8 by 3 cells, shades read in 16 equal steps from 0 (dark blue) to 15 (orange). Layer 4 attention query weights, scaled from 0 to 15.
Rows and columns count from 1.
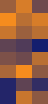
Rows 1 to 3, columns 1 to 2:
9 13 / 15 11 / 12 9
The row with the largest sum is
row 2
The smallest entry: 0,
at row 4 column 3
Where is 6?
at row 1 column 3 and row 5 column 2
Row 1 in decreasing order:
13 9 6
